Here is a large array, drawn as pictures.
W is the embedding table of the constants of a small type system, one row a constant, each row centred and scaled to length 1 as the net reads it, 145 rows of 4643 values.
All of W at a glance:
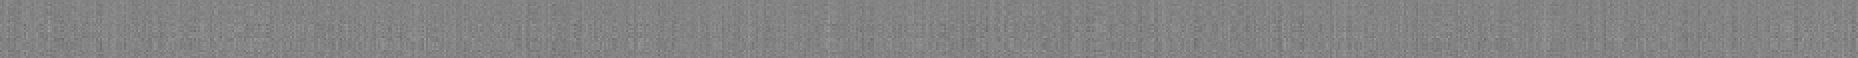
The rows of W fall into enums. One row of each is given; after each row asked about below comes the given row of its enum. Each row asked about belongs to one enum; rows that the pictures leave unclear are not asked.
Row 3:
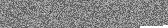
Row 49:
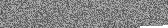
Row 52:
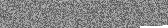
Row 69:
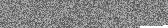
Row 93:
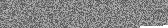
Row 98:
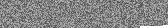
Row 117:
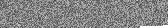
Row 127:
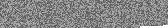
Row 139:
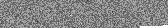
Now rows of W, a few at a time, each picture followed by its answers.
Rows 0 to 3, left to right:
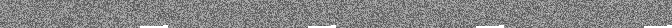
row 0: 69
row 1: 52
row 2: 49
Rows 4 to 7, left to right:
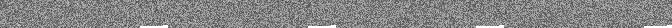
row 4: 117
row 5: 98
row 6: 69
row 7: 49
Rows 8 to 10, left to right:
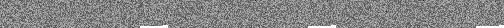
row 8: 98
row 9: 3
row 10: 3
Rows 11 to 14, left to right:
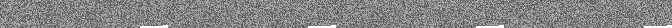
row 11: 127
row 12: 49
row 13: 49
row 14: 139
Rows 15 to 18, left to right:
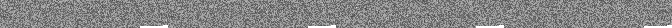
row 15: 52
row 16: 52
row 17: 139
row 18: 93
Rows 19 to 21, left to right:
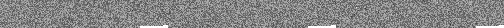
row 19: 69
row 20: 49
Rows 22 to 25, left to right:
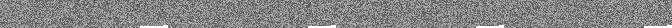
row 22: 69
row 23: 98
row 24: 127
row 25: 3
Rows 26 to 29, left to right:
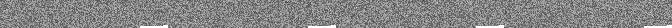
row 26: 93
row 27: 98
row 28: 139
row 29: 49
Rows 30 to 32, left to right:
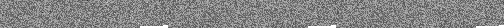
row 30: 3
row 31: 49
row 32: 49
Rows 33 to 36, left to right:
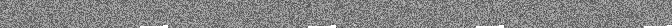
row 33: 93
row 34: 98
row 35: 117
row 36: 139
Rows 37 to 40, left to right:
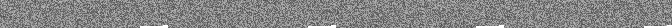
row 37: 52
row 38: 93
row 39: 49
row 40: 52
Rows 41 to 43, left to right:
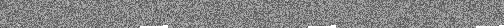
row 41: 117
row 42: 127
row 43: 69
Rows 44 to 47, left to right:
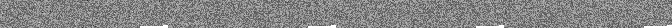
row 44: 3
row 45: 127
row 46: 52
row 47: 49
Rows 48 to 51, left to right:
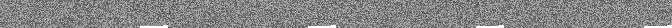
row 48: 69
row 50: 98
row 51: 93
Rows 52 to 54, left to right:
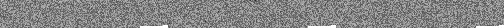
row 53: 139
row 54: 127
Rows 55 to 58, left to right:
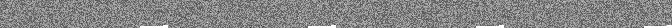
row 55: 93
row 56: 3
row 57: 127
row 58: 52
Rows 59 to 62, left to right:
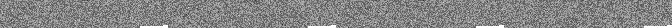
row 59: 3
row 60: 139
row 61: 3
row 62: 69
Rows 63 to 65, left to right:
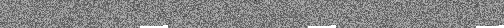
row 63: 69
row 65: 98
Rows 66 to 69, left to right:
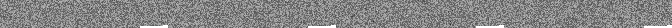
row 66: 52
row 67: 127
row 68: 139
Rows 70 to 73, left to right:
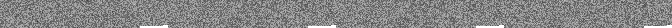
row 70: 139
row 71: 69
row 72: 69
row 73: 98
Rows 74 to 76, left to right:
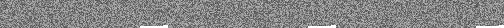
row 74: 93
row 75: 127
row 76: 98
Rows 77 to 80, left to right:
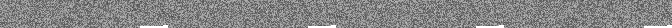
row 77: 69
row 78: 52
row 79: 52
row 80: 69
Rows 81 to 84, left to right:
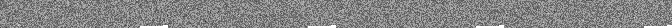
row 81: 117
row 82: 139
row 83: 93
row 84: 3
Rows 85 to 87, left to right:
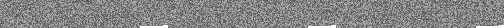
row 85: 139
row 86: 93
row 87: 127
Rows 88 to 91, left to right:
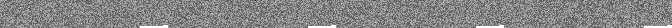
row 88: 139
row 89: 3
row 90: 3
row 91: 69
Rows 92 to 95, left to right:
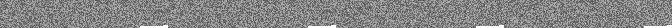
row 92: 93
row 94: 3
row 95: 139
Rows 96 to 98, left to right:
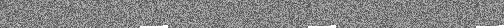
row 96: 117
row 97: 98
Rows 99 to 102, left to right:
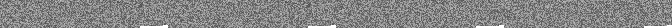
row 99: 98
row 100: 98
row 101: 93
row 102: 52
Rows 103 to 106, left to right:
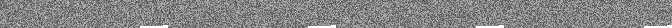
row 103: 117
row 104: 49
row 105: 139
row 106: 93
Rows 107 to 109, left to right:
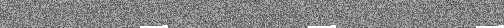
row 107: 52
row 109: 52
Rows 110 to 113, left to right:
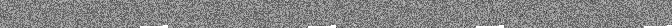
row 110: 52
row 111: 127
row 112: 117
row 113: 139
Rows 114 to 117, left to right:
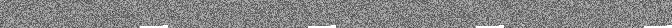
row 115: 52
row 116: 139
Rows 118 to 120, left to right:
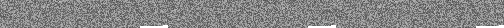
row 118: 52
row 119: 93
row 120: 52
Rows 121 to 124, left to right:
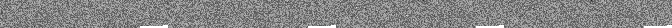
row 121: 49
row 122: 127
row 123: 139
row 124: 139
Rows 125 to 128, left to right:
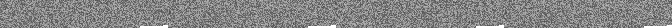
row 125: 93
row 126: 49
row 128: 49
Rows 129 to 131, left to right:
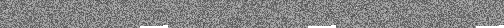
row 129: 93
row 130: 69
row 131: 139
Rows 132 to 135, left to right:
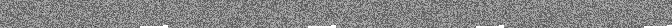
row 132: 3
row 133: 69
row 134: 127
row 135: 49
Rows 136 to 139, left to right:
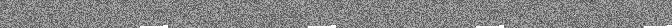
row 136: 93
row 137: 139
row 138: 93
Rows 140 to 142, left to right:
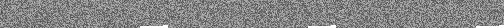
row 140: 49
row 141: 52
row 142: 93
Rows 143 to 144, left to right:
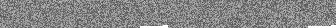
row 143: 52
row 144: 69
